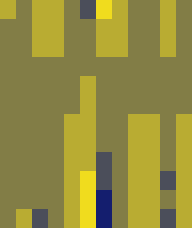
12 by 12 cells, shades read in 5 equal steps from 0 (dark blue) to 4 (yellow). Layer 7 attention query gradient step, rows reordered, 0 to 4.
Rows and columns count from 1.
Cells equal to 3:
45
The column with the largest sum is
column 6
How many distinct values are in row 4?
1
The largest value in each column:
3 3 3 3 3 4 4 3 3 3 3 3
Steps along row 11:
same same same up up down up up same down up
